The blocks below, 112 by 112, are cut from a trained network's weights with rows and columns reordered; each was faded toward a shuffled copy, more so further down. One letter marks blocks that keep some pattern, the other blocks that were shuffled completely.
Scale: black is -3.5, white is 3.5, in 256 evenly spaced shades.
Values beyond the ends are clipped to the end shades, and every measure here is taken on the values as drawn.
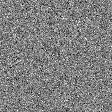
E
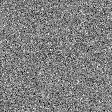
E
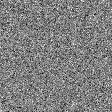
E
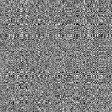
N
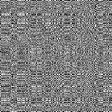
N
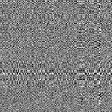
N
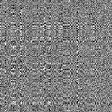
N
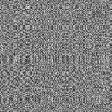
N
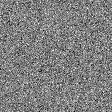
E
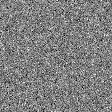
E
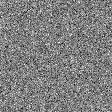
E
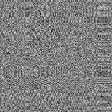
N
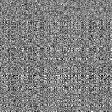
N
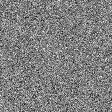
E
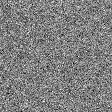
E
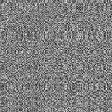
N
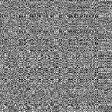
N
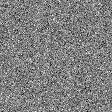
E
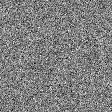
E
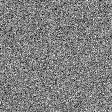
E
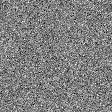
E
